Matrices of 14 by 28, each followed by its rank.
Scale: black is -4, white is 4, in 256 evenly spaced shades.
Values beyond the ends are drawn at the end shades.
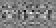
three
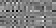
two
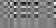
one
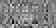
three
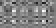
two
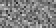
full rank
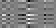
one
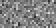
full rank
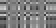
one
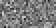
full rank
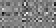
three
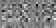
three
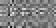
three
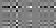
one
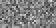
full rank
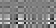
one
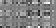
two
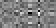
two
